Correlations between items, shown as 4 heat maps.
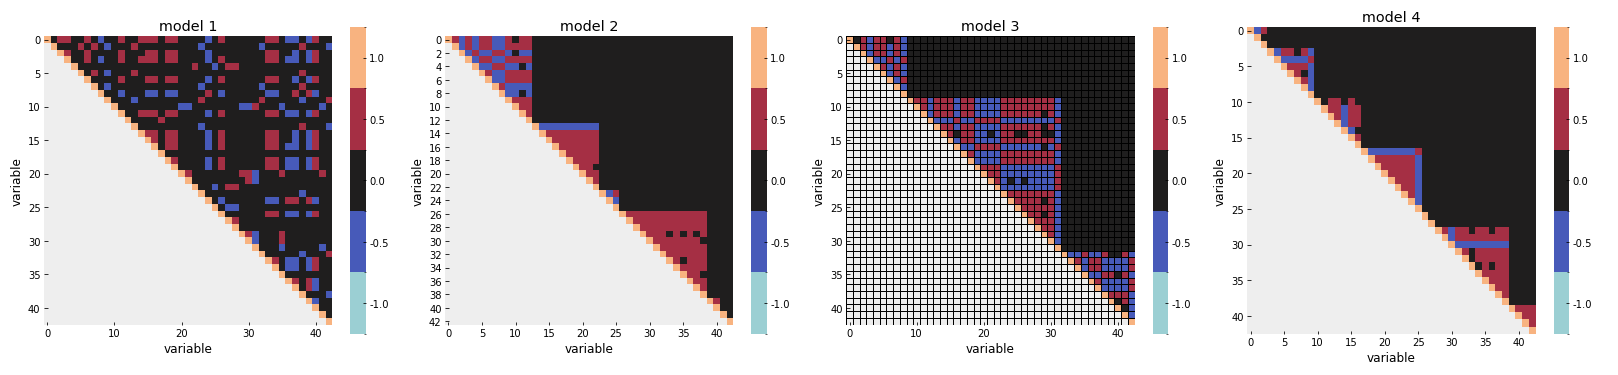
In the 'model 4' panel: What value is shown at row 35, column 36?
0.5
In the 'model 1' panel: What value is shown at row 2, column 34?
0.5
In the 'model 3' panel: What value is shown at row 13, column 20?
-0.5
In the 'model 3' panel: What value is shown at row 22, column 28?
-0.5
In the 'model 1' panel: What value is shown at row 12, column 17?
0.5
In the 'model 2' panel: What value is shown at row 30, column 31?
0.5
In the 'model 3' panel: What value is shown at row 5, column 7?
0.5
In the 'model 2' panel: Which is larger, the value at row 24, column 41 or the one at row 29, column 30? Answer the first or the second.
the second
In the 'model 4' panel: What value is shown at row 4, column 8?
-0.5
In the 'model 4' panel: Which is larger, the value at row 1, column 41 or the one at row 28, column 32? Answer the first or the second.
the second
